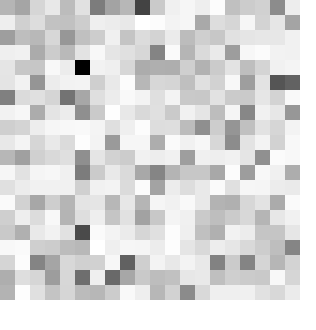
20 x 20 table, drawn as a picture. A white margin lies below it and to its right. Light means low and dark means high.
Most values sit low, with a long tail of high ones. The texture is fine-grained noise. No overall slope runs across the table. Overall the values sit about 20% of the way up the scale. There is no seam. The halves do not mirror each other.
